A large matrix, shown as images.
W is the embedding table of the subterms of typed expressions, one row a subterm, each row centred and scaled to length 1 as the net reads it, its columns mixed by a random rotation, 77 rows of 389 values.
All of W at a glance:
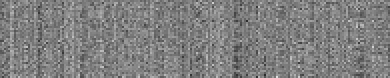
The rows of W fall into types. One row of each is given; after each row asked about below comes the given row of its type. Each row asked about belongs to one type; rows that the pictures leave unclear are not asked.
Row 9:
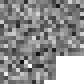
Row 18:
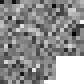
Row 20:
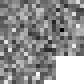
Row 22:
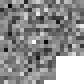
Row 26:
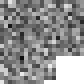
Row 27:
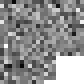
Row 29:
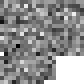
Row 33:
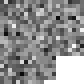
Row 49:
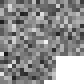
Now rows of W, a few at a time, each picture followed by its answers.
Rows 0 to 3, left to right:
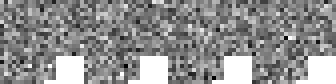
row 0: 9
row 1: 20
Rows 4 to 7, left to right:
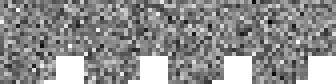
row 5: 20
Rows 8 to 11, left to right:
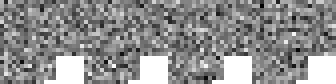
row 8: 9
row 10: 29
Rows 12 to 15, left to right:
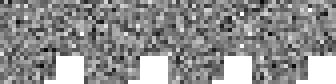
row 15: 27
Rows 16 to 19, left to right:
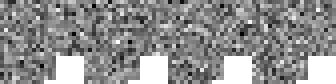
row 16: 27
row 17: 22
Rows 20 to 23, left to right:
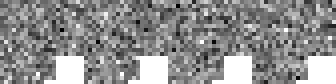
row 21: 20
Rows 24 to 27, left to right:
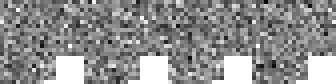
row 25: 9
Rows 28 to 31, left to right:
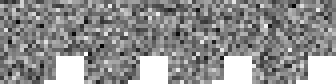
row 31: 33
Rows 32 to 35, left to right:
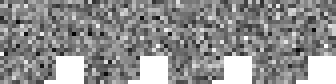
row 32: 29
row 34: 29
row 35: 33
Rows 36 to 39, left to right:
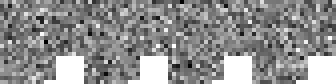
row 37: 33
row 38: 27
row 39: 29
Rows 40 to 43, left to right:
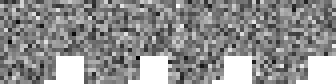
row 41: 22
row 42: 49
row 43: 9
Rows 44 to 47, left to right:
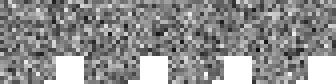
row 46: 20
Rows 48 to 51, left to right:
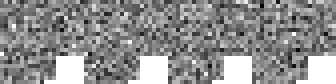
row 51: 22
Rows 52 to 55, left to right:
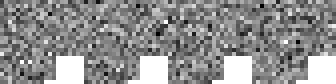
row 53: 18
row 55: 22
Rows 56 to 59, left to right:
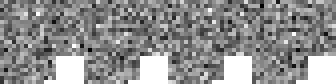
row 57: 22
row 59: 22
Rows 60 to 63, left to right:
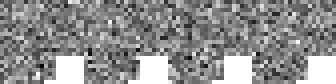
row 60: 20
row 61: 49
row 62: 26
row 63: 49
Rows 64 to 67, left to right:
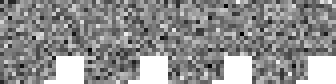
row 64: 18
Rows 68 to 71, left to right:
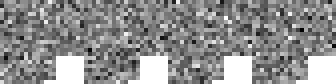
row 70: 9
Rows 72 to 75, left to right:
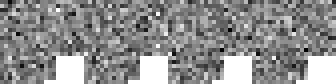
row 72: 27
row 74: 49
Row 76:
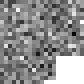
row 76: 18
